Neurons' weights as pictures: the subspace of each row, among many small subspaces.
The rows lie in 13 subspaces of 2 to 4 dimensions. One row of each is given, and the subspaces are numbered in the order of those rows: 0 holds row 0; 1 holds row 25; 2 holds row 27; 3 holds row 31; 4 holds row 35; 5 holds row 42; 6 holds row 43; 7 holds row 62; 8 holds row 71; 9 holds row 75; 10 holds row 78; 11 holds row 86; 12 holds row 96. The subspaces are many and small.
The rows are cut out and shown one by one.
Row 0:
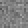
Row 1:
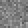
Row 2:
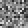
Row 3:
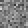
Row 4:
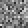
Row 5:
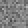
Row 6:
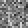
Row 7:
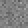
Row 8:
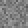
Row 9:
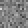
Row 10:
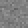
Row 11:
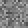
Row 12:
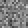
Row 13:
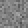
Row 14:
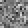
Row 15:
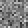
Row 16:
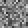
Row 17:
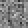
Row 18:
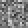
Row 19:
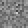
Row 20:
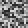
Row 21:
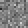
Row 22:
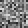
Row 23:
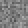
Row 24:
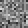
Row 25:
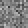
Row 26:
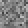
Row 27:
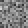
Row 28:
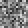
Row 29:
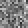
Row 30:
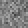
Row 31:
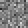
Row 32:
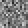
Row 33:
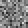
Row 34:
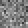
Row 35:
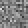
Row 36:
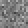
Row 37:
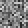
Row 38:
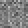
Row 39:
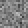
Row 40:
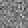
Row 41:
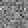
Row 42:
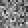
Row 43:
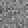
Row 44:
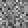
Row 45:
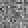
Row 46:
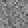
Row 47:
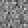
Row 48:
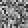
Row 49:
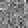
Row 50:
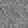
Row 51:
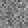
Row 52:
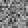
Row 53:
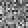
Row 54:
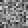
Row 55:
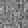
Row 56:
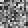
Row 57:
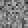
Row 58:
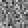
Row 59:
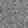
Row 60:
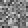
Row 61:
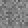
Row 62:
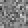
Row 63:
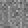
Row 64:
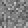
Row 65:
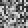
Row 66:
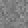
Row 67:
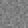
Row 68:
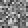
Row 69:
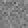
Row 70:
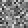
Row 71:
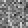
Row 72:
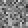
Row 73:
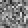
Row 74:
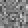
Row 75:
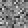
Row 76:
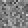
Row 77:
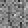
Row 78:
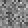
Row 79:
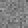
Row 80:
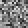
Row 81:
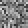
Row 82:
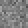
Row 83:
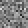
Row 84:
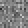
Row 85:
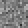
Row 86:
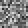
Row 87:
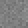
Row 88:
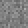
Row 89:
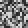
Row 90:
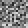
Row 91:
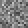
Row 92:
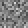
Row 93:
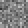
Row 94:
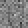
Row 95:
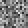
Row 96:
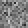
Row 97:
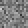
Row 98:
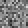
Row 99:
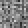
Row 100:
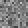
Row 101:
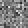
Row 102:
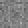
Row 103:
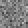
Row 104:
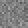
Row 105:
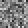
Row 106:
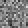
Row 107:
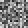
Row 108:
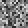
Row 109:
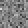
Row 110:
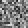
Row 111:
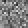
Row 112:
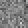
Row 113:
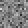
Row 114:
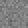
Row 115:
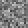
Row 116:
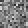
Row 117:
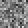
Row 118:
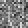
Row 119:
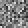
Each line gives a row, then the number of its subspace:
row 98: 4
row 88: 12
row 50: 0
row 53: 6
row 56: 3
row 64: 9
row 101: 1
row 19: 12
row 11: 10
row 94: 8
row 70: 9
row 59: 6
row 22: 2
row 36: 5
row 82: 7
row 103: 5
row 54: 2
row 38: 1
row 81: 0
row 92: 9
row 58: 12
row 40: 10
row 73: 7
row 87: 9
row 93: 2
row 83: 10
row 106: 4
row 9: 7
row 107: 2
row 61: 10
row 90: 9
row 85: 6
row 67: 12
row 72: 8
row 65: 6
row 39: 5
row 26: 6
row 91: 9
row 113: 7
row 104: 9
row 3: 3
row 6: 8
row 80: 12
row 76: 1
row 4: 9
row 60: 11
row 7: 10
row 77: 8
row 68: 11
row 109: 7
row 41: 10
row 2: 9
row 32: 12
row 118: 8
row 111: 12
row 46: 1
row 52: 11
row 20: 2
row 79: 2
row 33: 5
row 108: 1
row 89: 7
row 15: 6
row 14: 7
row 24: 2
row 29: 3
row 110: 12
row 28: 2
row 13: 5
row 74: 7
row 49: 3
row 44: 9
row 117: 2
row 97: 8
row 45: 4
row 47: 12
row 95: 1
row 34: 5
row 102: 0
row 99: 11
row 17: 0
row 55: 6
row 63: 1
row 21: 3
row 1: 5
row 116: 3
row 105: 2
